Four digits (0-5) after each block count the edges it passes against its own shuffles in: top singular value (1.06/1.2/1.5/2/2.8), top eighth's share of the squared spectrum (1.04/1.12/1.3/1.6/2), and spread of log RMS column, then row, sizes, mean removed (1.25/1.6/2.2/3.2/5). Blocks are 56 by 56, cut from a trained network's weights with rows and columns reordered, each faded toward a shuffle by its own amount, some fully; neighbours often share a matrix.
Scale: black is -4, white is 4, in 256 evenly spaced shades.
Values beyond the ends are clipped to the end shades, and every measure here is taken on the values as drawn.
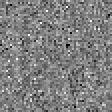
0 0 0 0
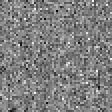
2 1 0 1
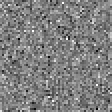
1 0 0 0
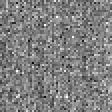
2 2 0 0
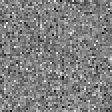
0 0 0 0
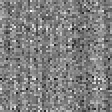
3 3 0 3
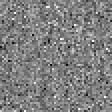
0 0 0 0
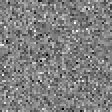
0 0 0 0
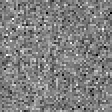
0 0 0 0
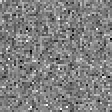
0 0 0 0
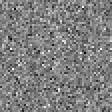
1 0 0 0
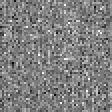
2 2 0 1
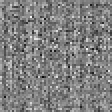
3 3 0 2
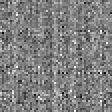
3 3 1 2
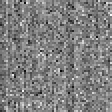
3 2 0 1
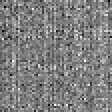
3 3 0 3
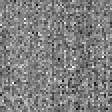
2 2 0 1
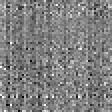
3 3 0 3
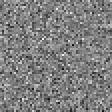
1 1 0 0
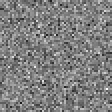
0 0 0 1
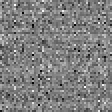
2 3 3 0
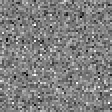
1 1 1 0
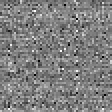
2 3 2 0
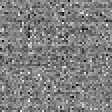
2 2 2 0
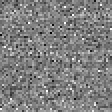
1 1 0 0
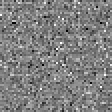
1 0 0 0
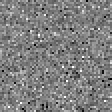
0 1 0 0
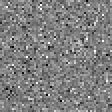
0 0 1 0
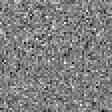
1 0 0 0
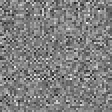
4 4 1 3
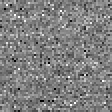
1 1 1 0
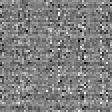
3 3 3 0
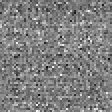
2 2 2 0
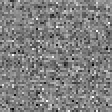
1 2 2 0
